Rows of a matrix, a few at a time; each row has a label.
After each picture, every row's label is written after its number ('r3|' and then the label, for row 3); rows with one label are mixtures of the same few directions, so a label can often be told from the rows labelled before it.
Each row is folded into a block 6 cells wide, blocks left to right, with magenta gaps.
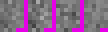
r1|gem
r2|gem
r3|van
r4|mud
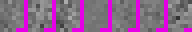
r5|gem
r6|mud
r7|gem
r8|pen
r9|gem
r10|van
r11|pen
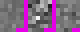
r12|mud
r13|pen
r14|van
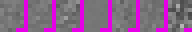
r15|van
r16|pen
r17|pen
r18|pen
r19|gem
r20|mud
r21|mud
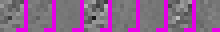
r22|pen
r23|pen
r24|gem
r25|pen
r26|mud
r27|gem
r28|pen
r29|gem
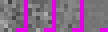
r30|gem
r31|van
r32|mud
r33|van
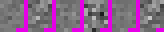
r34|pen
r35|pen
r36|van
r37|van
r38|van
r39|pen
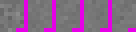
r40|van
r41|gem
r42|pen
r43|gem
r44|pen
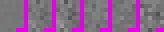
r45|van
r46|gem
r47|gem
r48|mud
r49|pen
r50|van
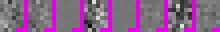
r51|gem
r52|gem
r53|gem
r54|gem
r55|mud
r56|van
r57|mud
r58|van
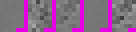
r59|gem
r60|gem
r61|pen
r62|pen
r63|pen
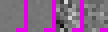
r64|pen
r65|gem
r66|gem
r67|van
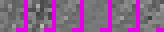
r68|mud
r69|mud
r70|pen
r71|pen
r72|pen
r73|pen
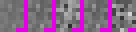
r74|mud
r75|mud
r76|mud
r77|mud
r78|van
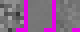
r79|van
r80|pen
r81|gem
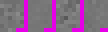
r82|van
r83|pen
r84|pen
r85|gem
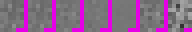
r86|mud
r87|mud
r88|van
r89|gem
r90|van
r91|van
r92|mud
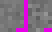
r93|van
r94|van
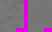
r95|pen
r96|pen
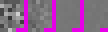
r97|van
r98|gem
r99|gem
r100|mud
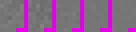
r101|pen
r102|mud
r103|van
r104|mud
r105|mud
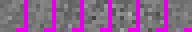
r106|pen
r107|mud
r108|mud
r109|pen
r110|van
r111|van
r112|van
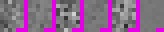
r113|gem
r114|mud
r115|van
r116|pen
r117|mud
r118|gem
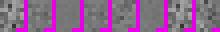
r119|mud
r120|van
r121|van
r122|van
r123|pen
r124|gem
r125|mud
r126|gem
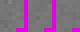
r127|gem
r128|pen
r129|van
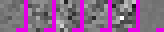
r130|pen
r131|van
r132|gem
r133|pen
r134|pen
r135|mud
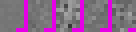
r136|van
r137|gem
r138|mud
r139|pen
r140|van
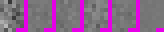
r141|gem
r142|van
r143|gem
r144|mud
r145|van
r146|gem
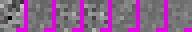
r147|pen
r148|mud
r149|van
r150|van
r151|pen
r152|mud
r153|van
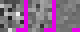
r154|van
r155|mud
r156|pen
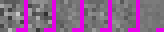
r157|van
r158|van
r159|gem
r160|van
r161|gem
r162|van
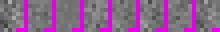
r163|gem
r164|van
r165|mud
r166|mud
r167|gem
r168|gem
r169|pen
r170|gem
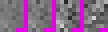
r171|gem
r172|gem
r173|gem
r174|pen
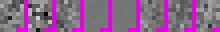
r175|pen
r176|van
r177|gem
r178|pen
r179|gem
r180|gem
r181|mud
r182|mud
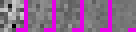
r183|mud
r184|mud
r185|mud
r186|gem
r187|van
